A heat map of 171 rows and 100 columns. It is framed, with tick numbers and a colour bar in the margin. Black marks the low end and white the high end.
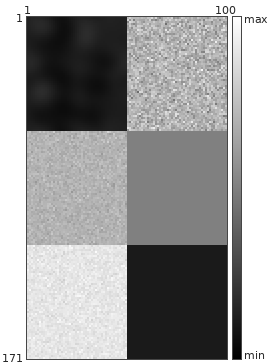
The table splits into 3 rows of 2 panels. Panel 1,1: very low, smooth, faint in contrast. Panel 1,2: high, fine-grained. Panel 2,1: high, fine-grained, faint in contrast. Panel 2,2: middling, flat. Panel 3,1: very high, fine-grained, faint in contrast. Panel 3,2: very low, flat.
